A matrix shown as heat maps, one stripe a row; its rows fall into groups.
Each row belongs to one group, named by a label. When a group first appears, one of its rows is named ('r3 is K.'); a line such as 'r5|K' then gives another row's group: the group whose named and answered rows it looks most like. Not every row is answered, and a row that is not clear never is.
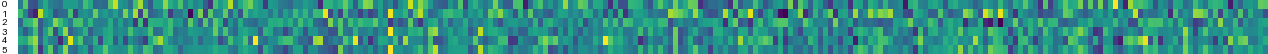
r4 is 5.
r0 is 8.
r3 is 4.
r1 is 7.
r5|4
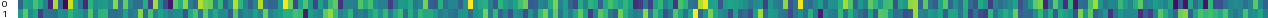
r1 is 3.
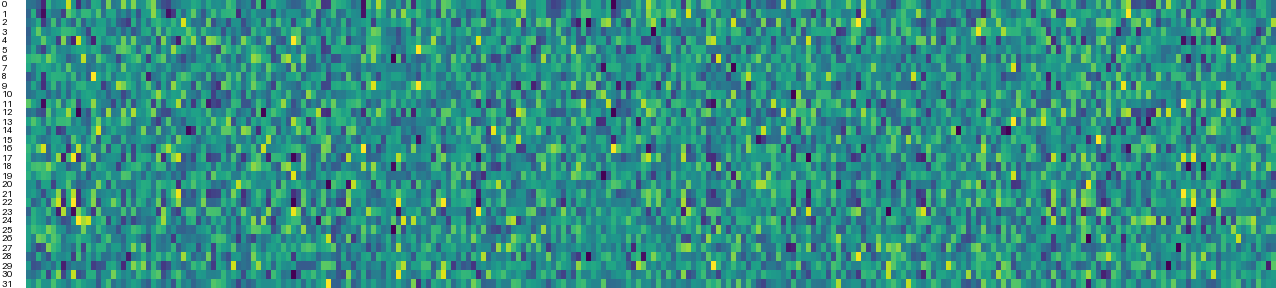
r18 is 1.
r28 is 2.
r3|2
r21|4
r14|3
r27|7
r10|2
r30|4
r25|1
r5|8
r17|4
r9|8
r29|7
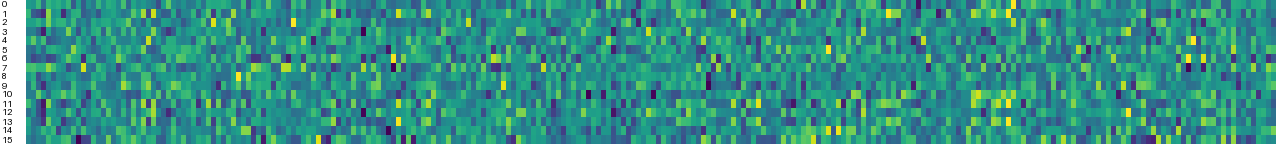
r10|2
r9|8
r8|8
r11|7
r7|1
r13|7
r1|7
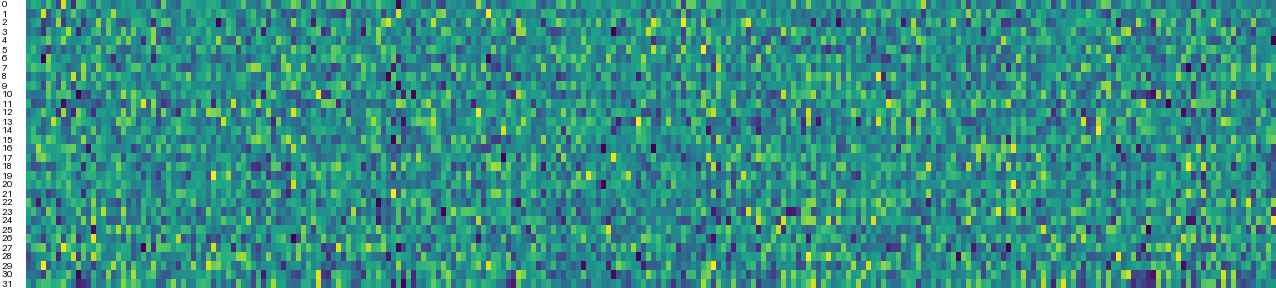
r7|1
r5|3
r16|2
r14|8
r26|4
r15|1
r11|7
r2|3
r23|7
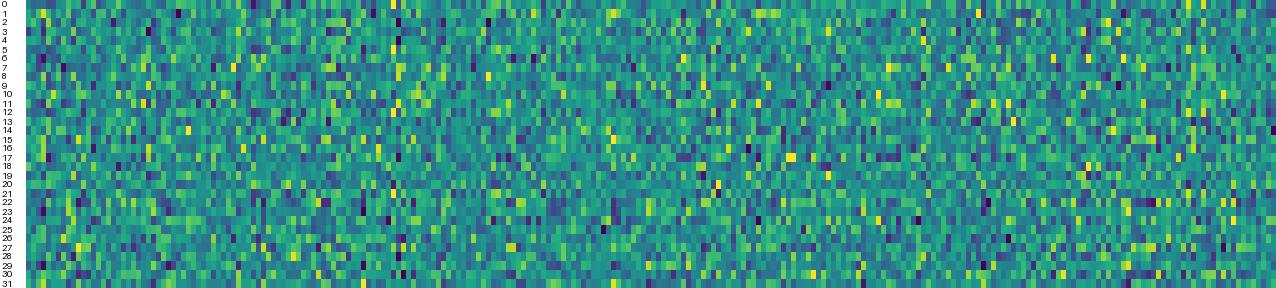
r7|7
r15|5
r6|8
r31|5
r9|3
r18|3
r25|2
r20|1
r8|4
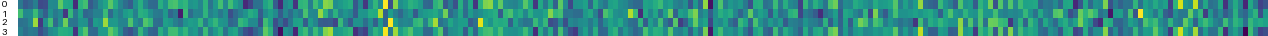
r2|4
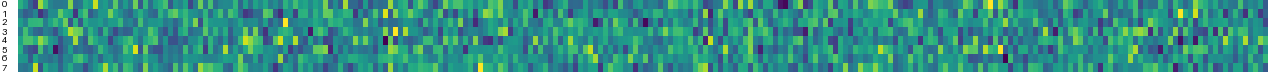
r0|7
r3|5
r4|1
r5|7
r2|2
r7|4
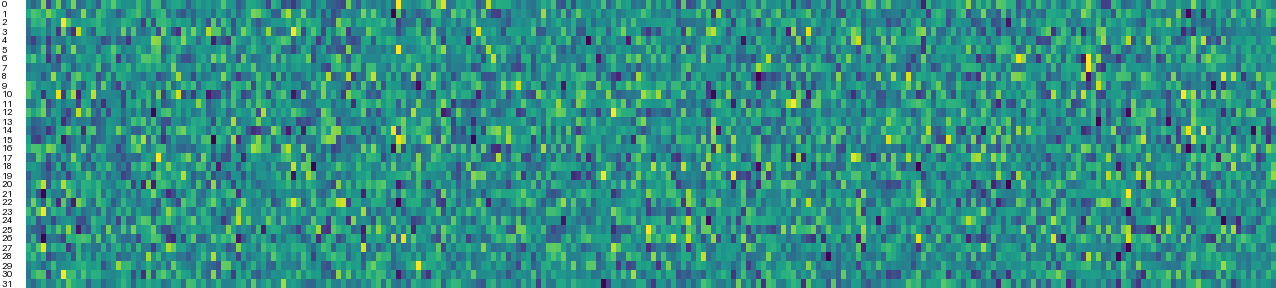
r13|7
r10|4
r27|5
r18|3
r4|2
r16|1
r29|8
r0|4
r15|7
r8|8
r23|5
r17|2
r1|1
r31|2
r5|4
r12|5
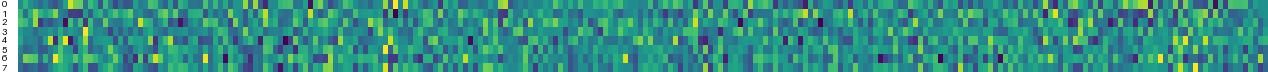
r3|3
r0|5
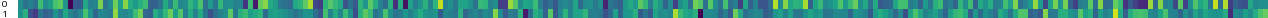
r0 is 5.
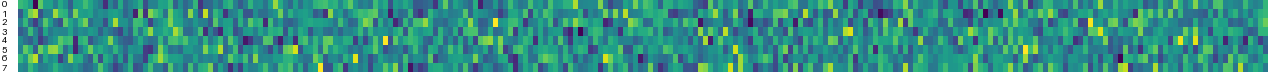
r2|8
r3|2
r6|5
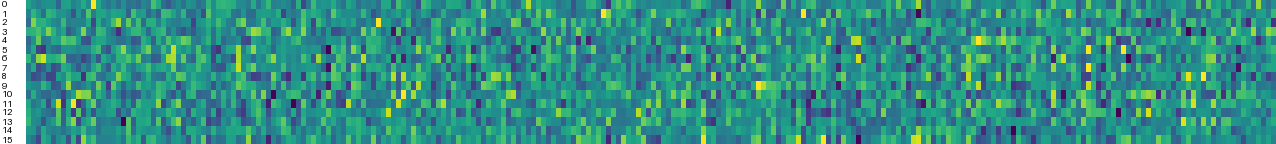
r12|3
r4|2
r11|4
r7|8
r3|1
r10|5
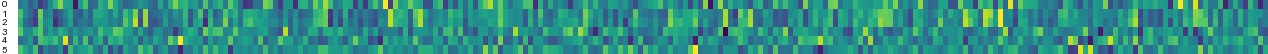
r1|7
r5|3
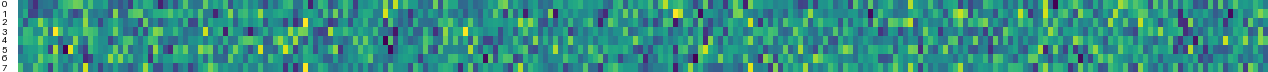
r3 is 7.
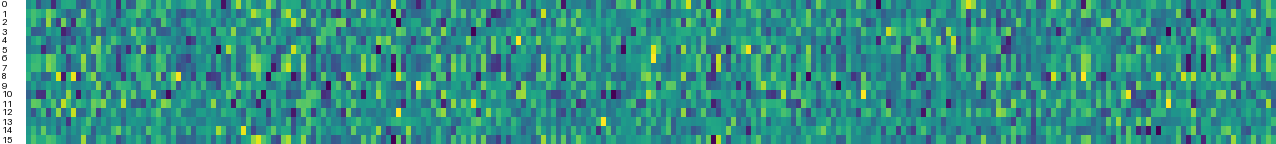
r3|7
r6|1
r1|1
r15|1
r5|3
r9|8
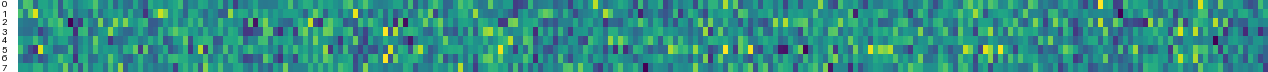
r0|2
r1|5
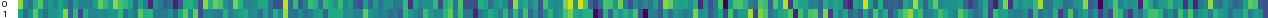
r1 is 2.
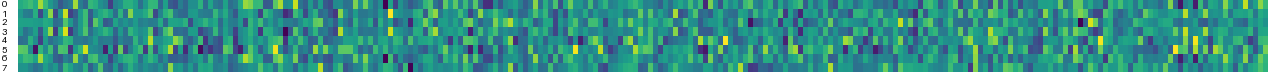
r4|2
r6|1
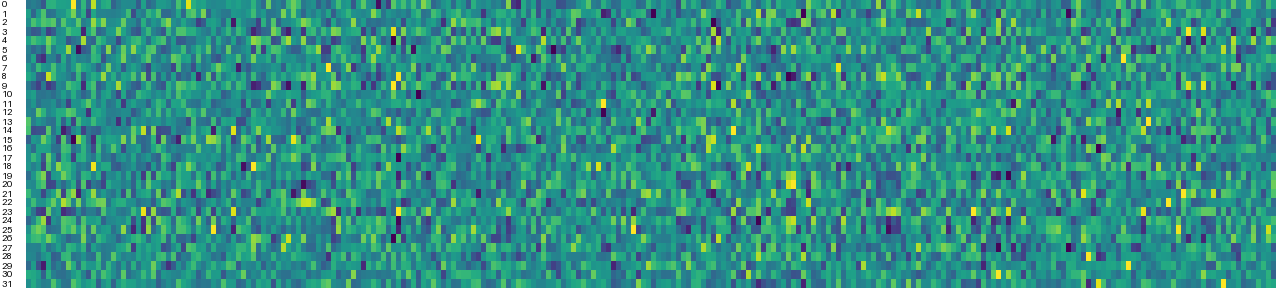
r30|7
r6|8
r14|7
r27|2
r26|1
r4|1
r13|3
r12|2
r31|8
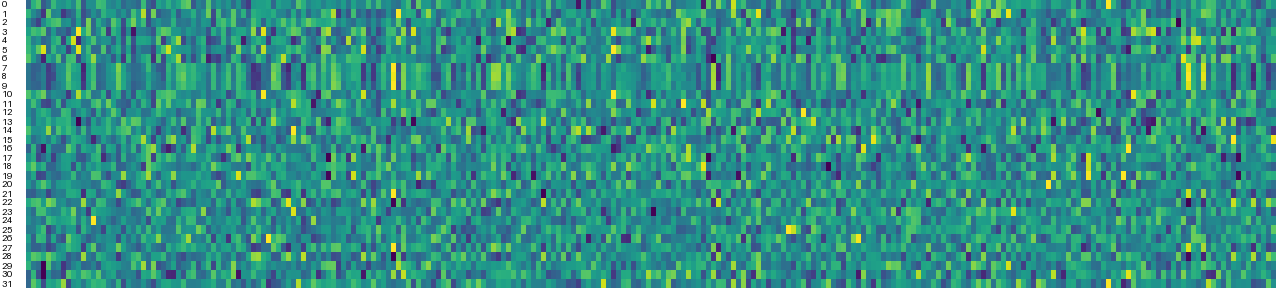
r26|2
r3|5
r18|3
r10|5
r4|4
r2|7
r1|7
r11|3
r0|2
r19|8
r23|2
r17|8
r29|7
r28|1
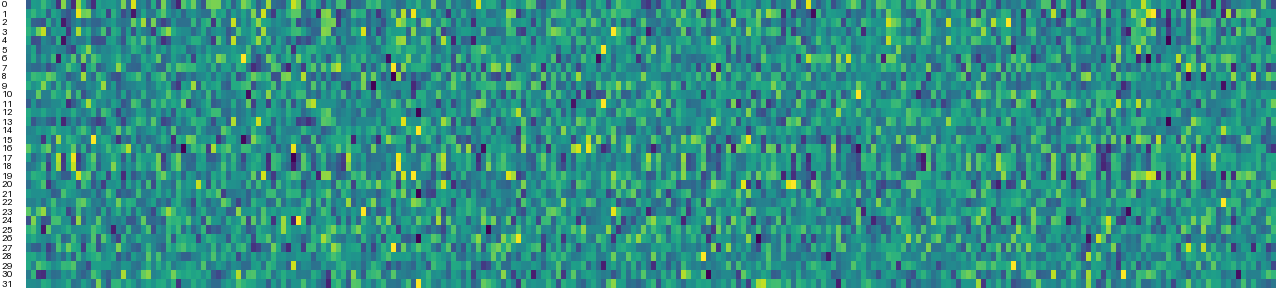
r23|5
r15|3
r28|3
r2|7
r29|2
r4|7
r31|8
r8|1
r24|2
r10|2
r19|5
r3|5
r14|8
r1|5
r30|8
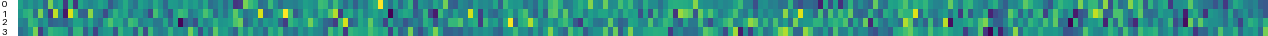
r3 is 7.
